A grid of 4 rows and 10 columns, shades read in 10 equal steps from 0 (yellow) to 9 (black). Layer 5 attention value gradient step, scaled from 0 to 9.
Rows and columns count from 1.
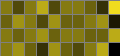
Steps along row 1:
up down down up down same up up down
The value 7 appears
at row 1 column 9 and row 4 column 4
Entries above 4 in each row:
4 5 4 5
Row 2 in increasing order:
3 3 3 4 4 5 5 5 6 8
